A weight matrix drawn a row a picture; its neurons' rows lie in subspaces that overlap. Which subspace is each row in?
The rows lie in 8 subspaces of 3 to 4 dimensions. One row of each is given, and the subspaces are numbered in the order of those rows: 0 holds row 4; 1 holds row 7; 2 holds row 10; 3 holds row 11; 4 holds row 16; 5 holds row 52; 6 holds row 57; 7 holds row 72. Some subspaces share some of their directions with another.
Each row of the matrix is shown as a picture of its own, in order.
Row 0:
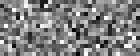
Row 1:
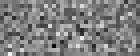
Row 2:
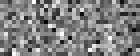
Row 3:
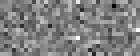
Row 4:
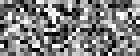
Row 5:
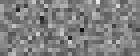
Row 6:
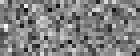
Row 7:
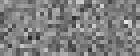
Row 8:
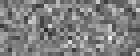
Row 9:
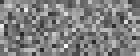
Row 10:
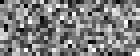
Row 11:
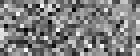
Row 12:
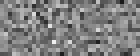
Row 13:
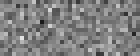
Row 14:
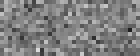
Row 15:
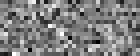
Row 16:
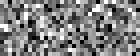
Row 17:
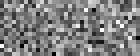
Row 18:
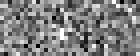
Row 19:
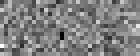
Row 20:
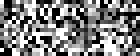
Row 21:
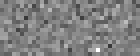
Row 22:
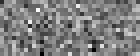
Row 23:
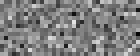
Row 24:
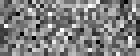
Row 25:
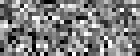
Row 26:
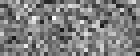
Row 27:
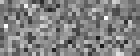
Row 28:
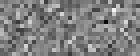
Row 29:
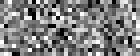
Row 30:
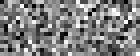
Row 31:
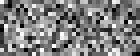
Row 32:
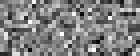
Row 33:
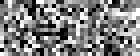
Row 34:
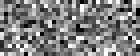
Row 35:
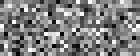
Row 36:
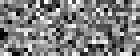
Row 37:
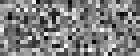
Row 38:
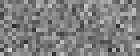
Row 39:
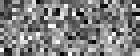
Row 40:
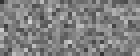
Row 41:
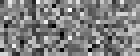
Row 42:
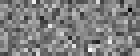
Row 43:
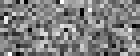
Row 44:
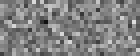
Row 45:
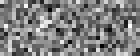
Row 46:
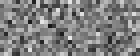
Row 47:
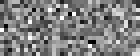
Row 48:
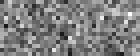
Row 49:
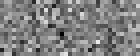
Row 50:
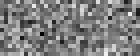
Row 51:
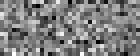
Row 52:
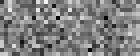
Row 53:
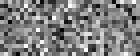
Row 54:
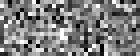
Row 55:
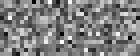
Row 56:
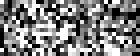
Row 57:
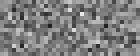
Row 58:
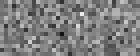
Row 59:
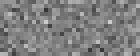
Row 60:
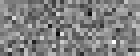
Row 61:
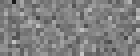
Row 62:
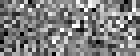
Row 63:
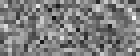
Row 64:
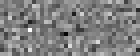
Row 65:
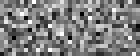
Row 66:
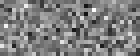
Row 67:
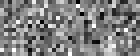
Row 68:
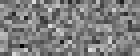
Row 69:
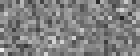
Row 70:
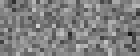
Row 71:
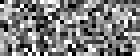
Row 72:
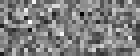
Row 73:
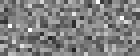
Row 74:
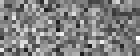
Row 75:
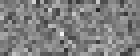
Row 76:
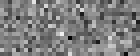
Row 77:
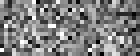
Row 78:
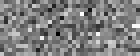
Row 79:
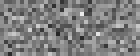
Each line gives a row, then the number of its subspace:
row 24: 3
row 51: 2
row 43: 7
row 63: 4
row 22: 5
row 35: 0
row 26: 4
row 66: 6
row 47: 2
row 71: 4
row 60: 7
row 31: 0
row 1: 7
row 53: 4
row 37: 0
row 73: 1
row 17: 3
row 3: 6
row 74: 3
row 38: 3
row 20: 2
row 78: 7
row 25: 4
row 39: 2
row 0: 6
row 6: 4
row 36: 3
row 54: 4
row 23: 1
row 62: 3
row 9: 0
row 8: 4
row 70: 6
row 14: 2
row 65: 7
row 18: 4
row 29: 3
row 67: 5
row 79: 7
